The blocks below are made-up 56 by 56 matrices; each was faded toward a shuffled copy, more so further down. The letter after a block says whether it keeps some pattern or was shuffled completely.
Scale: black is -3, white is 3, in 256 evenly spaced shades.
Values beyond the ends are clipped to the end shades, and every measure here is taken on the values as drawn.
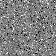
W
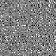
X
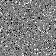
W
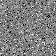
W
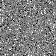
W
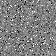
W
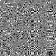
X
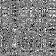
X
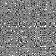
X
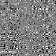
X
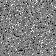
W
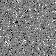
W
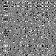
X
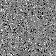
W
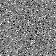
W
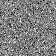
W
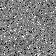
W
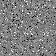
W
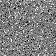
W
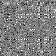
X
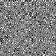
X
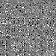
X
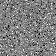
W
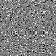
X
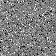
W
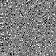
X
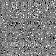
X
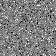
W
